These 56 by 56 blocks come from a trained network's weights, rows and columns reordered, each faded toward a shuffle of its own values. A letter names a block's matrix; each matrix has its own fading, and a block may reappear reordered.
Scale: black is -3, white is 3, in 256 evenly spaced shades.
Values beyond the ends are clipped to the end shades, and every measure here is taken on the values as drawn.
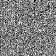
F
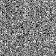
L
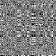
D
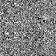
L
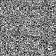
F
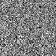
F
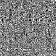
L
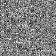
L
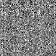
L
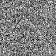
F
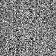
F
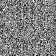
L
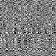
D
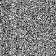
L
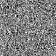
L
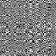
D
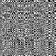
D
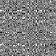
D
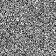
F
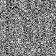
F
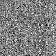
L
